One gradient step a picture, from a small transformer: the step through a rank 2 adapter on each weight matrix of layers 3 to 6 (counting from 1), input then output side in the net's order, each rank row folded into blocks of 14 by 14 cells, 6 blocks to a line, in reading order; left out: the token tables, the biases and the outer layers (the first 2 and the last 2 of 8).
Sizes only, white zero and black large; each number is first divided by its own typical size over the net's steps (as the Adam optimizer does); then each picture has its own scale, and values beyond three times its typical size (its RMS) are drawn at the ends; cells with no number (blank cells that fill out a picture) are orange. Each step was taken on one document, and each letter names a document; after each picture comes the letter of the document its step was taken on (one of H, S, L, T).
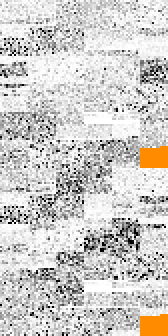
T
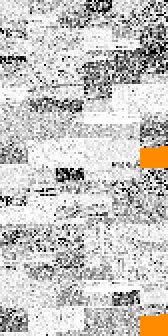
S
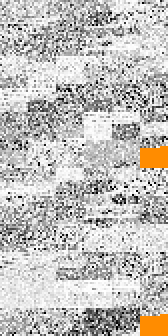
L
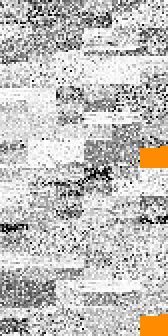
L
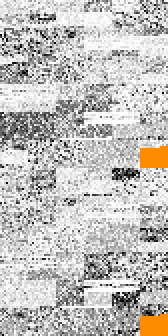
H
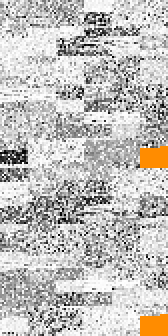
L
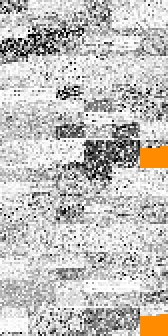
L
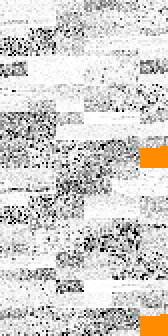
T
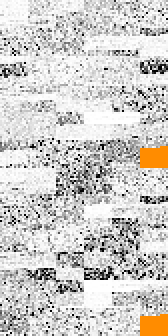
T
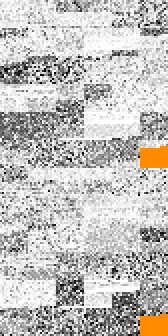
H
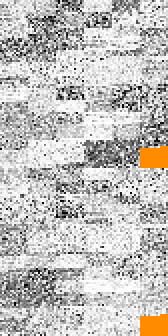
L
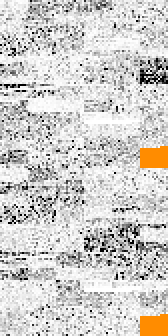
T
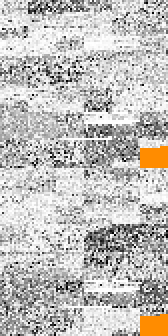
H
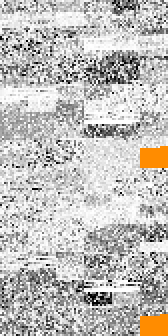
H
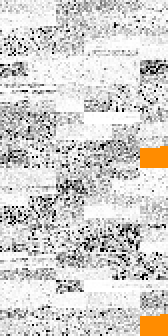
T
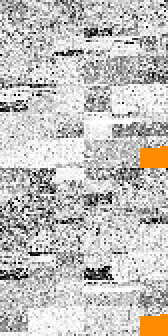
S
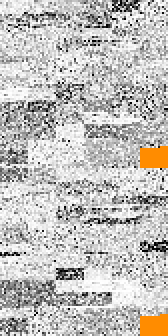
L
